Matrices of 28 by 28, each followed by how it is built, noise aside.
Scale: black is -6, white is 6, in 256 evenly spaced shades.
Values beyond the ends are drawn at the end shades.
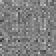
low rank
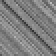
Toeplitz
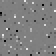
sparse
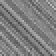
Toeplitz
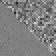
upper triangular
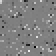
sparse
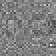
low rank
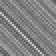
Toeplitz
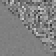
upper triangular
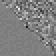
upper triangular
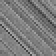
Toeplitz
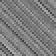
Toeplitz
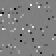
sparse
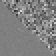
upper triangular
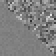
upper triangular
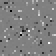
sparse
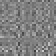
low rank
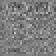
low rank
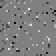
sparse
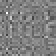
low rank
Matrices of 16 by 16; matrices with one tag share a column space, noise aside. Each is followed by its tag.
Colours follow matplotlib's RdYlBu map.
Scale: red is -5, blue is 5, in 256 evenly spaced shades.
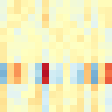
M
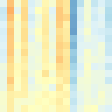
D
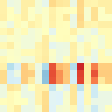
M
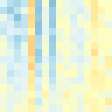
D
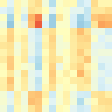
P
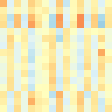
P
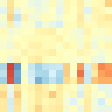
M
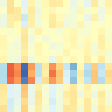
M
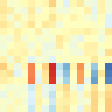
M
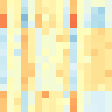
P
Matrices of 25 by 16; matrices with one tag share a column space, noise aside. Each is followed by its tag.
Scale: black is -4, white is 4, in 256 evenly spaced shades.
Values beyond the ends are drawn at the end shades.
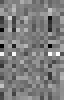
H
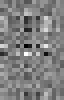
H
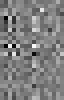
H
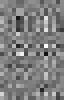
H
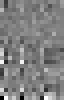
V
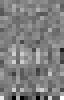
V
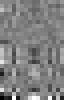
V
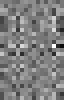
H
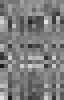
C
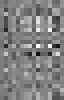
H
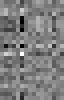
H
